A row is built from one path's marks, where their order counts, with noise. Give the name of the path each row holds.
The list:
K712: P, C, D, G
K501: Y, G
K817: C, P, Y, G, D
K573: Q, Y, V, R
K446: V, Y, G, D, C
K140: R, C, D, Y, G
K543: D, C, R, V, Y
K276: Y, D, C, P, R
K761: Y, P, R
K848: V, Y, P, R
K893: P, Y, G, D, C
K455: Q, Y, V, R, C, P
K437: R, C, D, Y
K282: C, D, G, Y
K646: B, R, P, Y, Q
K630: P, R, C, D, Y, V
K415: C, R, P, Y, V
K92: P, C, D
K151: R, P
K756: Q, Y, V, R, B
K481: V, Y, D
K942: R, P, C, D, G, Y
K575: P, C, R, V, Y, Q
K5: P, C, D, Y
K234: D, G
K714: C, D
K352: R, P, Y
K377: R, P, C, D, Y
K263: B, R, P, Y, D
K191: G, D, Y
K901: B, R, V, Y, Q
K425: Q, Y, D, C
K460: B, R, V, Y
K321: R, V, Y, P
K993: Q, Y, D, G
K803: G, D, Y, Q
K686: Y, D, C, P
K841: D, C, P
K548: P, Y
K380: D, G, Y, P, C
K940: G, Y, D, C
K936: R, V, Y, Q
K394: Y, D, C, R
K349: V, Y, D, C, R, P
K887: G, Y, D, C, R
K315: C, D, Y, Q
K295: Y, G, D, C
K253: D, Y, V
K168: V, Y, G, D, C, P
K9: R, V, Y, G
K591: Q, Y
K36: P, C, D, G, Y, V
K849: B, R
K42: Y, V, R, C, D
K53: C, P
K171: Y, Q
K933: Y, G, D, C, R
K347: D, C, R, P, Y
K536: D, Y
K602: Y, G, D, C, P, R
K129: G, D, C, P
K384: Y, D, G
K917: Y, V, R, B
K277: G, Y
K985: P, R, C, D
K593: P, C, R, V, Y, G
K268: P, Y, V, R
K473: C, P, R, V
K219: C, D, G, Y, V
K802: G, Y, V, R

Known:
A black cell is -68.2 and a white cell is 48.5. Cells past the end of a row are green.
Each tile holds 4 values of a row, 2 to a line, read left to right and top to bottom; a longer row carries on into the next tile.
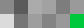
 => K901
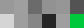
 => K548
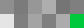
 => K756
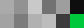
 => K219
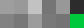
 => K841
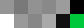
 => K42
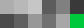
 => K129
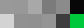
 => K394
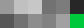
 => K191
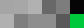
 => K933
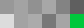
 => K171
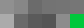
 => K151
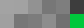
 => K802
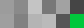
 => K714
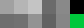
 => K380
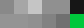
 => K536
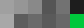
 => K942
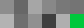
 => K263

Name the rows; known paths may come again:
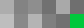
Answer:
K53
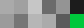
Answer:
K282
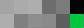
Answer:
K933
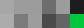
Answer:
K36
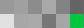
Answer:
K171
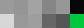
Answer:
K686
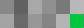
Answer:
K849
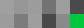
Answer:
K92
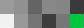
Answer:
K761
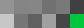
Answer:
K9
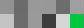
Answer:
K646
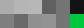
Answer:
K887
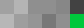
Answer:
K501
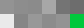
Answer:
K573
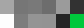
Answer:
K415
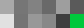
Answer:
K473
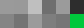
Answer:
K841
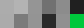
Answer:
K893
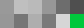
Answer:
K993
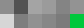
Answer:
K460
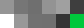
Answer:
K848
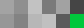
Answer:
K714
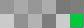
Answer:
K591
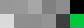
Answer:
K394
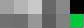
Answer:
K380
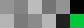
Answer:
K543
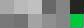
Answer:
K940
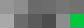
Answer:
K151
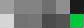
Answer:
K630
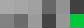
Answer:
K712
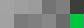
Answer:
K802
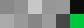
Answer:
K253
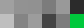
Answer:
K5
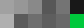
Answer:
K942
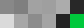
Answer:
K481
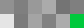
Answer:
K756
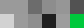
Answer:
K548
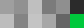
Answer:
K315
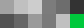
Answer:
K803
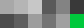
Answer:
K129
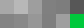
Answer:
K277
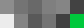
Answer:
K321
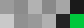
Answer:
K446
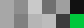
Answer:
K219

